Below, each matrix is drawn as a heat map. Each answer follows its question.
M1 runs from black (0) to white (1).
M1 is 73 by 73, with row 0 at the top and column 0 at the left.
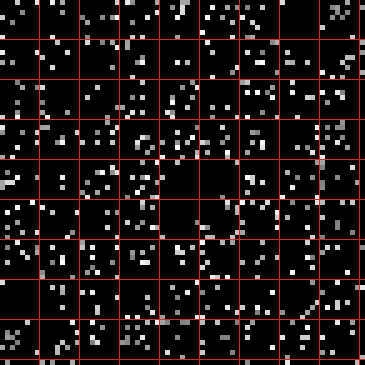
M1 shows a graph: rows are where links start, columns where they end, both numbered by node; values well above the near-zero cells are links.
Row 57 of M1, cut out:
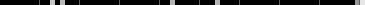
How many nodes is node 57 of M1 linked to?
6
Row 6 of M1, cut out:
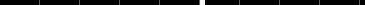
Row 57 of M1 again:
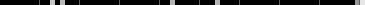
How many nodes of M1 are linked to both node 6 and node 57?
0
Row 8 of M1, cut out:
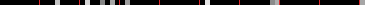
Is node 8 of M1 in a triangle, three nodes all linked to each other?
yes
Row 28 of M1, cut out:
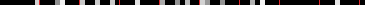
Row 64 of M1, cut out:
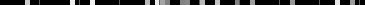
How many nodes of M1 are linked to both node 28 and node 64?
5
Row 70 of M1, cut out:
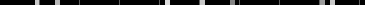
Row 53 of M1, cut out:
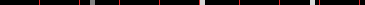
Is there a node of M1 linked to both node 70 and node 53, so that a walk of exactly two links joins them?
yes
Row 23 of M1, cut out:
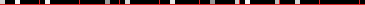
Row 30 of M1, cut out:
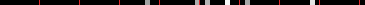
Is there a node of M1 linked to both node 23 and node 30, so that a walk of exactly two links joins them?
yes
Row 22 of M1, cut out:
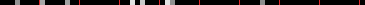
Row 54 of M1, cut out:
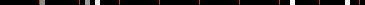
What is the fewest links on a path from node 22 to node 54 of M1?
2
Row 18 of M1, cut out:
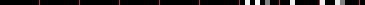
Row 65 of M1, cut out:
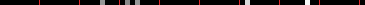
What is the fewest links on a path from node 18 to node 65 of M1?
2
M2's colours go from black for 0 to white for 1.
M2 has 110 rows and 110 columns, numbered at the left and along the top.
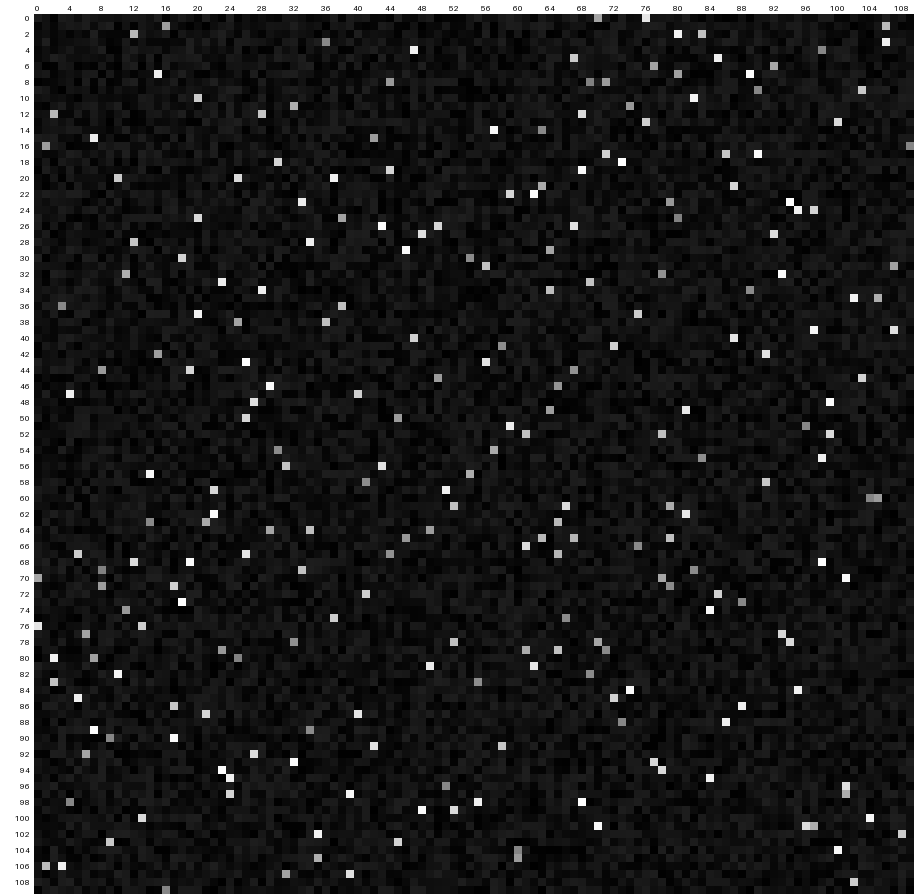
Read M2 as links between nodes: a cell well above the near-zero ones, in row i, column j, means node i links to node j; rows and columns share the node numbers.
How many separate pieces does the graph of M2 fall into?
2
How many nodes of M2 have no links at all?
1
